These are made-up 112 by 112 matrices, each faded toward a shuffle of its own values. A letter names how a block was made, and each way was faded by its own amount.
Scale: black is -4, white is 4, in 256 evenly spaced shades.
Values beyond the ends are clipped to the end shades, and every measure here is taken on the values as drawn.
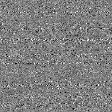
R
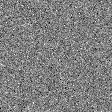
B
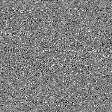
R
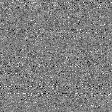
R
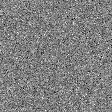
B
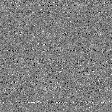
R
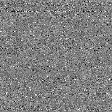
R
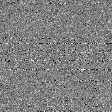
R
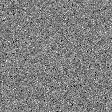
B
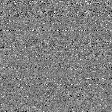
R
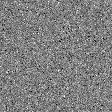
B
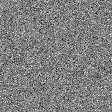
B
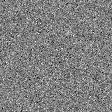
B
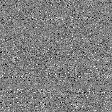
R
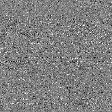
R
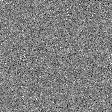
B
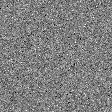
B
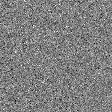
B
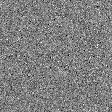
B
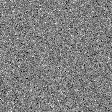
B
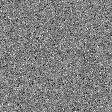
B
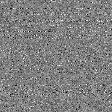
R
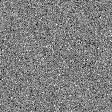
B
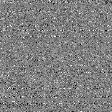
R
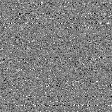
R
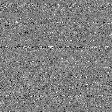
R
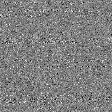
R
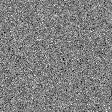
B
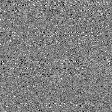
R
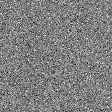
B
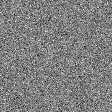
B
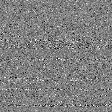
R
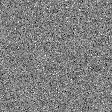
B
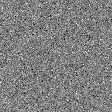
B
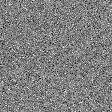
B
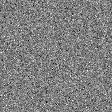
B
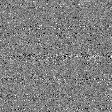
R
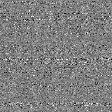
R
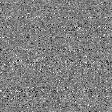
R
